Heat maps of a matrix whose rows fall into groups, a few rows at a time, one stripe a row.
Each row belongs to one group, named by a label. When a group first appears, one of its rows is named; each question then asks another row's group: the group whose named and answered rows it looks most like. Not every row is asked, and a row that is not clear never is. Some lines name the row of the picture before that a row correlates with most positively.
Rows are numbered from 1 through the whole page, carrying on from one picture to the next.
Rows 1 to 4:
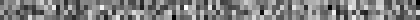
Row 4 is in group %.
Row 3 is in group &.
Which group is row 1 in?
%
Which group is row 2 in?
%
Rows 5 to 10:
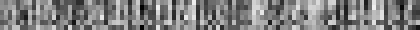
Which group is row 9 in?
&
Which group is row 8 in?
%
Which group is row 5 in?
&
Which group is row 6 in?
&
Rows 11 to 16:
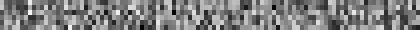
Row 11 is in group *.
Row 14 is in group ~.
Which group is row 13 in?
%
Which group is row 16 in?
%
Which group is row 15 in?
~
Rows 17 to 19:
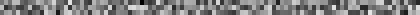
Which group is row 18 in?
*
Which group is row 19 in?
~
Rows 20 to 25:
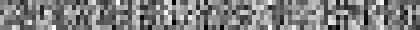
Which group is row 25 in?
%
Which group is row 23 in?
&
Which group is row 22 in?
~
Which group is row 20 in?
%
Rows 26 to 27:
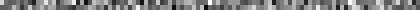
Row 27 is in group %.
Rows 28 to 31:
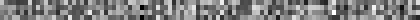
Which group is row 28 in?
*
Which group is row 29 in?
&
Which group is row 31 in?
%
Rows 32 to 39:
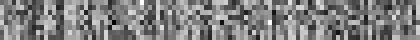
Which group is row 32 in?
~
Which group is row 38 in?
~
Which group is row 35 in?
~
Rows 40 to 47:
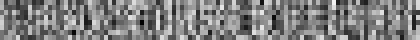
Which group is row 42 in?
%
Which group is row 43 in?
*
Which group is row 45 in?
*
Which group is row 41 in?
*
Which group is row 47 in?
~
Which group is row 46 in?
&
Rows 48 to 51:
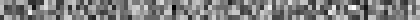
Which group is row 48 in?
~
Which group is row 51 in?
~
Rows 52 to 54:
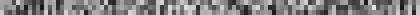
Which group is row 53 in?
&
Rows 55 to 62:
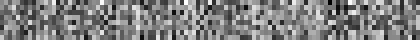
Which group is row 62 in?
*
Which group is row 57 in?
%
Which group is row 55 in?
%
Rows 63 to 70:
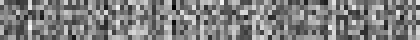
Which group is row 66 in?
&
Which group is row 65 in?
~
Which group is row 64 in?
%
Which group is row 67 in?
%
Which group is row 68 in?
*
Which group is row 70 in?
&
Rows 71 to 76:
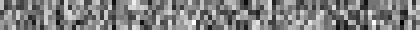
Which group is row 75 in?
&
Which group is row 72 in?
*
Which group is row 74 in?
~
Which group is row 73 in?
~
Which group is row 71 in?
*
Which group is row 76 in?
&
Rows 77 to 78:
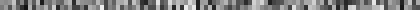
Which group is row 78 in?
%
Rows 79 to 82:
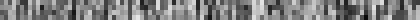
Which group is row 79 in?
%
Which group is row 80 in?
&
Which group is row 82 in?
&
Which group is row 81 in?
&
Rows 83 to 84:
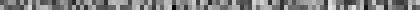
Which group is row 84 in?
*
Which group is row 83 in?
&
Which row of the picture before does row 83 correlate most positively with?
81
